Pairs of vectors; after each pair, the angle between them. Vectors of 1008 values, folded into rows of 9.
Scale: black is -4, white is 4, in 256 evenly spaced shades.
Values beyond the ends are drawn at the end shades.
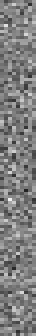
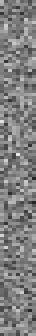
partly aligned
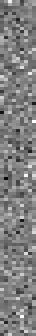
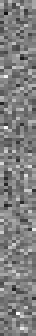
partly aligned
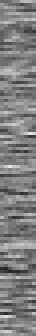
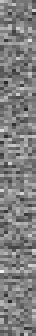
partly opposed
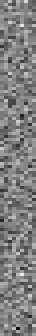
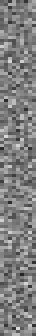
nearly opposite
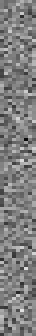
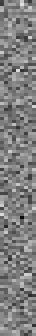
orthogonal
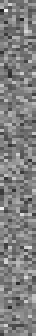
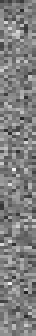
orthogonal
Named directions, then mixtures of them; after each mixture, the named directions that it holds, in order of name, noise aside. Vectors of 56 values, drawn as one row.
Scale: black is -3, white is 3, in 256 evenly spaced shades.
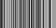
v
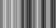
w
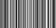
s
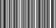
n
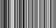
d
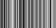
d, v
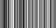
d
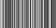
v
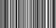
s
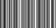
n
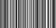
s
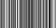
s, v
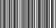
n, s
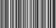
n, s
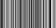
n, v
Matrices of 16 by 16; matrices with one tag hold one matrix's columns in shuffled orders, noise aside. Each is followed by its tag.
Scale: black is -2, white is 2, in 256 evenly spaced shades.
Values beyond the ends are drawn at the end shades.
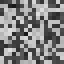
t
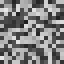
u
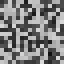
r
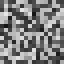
r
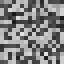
u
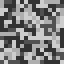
r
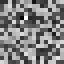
u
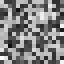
r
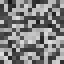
u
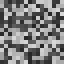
u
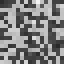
t
